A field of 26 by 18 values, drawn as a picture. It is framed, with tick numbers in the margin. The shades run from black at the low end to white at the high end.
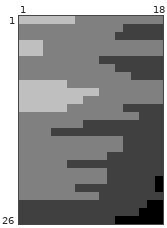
Mirror symmetry: none. Ninth with the lowest average: bottom right. Grain: streaks across. Slope: up to the top left.
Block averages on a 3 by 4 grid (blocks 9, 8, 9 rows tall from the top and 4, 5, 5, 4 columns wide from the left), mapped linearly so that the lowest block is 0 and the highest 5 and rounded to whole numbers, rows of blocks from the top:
5 4 3 2 | 5 4 3 2 | 3 3 1 0
